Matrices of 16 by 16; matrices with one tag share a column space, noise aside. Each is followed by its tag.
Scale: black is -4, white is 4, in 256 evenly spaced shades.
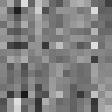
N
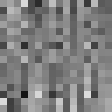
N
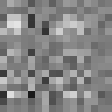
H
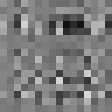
H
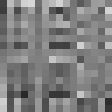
N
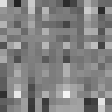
N
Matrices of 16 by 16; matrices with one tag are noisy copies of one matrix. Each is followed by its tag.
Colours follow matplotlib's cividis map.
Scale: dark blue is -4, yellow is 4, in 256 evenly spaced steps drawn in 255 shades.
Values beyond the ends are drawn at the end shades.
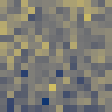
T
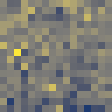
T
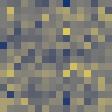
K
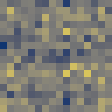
K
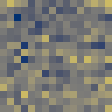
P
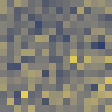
P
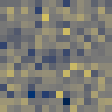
K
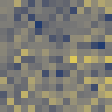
P
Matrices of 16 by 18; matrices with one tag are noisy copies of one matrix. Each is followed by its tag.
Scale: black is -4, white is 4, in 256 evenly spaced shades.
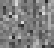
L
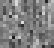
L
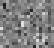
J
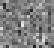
J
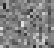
J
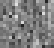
L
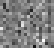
J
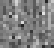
L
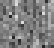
L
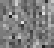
L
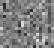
J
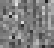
L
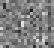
J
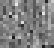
L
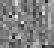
L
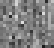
L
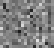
J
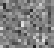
J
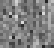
L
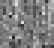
L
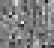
L
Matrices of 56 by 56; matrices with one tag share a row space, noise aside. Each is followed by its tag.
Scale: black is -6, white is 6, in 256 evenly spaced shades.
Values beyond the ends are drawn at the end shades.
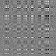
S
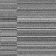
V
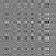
S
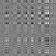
S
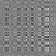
S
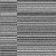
V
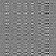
S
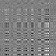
S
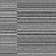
V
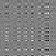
S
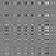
S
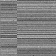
V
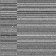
V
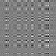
S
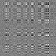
S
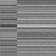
V
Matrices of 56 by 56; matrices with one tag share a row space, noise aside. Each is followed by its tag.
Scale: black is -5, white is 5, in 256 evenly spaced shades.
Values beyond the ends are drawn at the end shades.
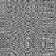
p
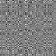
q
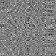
p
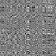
p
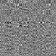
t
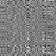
p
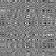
p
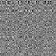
q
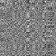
p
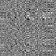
p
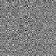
q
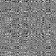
t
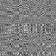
t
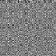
q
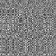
q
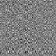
q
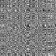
p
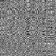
p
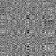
p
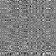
t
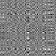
p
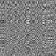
p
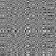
p
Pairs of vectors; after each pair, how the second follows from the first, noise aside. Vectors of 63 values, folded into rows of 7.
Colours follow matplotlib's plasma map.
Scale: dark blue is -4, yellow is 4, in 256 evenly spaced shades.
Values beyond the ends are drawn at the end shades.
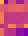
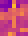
wrapped around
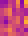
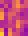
reversed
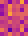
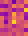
wrapped around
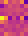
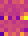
reversed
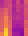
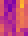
reversed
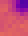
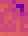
partly zeroed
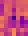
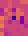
partly zeroed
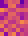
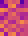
copied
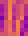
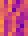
wrapped around
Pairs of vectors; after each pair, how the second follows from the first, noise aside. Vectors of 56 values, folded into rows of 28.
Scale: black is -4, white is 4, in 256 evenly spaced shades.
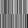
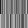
reversed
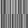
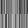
shuffled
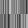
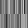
shuffled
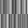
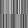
shuffled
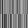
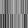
shuffled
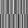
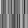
shuffled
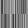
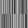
reversed
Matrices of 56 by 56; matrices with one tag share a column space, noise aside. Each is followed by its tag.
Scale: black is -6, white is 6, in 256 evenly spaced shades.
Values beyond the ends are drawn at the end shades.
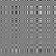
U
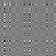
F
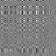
U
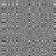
F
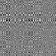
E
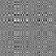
E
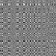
F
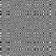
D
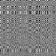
U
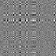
E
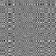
F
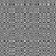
F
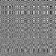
U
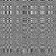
U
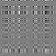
U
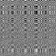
U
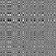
E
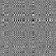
E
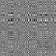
E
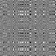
D
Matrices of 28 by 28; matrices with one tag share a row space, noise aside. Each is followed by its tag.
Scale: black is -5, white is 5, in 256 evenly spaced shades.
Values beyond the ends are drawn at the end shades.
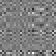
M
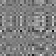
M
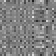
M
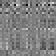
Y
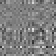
M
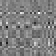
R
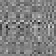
R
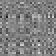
R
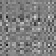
R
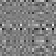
M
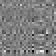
M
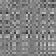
Y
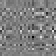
M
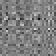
R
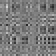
Y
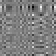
M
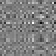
M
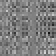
Y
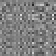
M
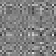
M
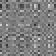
R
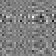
M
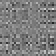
Y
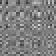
R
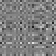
M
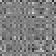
M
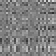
Y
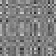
R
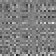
Y
